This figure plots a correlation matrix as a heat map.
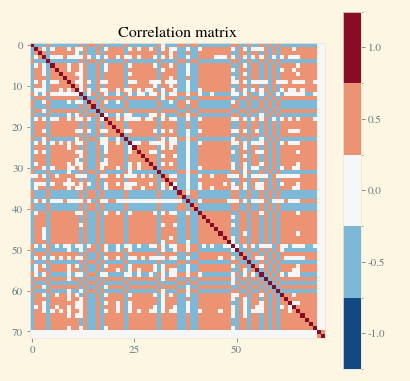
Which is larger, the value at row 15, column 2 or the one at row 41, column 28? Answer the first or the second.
the second
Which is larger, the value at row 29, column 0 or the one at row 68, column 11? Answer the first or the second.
the second
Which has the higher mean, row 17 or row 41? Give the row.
41
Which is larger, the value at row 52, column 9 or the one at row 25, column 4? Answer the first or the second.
the first
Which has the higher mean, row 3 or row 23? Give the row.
3
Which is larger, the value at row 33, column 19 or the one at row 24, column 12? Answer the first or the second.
the first
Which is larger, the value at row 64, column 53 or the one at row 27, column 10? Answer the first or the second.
the second
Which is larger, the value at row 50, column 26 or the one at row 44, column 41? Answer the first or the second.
the second
